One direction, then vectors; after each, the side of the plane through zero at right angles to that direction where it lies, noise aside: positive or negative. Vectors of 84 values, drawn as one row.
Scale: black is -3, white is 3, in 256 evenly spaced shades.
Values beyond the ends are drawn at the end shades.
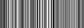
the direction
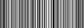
positive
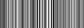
positive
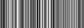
positive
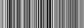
negative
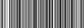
negative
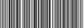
negative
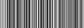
negative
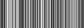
positive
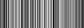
positive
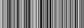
negative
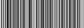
negative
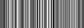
positive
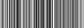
negative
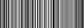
positive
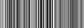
negative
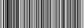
negative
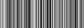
negative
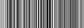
negative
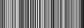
positive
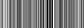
negative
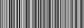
negative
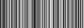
positive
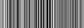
negative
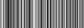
negative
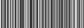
positive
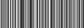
positive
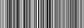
negative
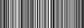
positive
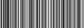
positive
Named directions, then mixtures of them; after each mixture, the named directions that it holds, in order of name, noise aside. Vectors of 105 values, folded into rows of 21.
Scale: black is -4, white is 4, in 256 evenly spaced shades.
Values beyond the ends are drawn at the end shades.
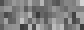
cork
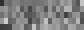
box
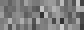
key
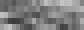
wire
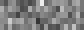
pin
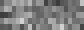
cork, wire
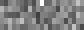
cork, pin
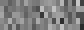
key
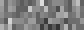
box, pin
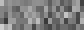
box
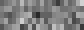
cork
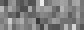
pin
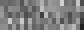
key, pin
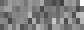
cork, key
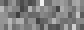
pin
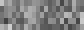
box, key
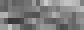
wire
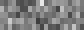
pin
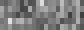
key, pin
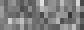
key, pin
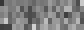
box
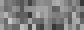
cork, pin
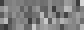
box, key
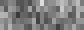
pin, wire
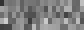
box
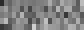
box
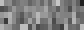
box, cork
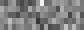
pin
